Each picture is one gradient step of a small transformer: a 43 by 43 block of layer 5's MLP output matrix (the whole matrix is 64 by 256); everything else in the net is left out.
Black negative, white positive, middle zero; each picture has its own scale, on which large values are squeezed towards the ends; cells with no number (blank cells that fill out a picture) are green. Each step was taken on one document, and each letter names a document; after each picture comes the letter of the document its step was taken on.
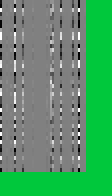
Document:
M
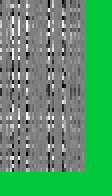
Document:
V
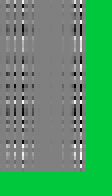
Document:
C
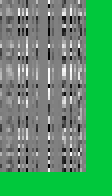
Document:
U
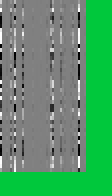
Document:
M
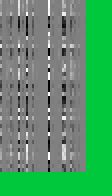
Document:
U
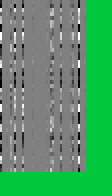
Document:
M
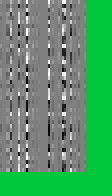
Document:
U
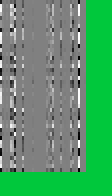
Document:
M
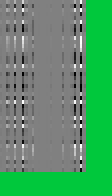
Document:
C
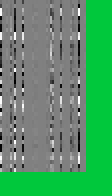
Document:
M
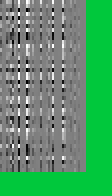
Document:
V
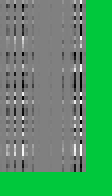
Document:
C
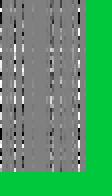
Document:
M
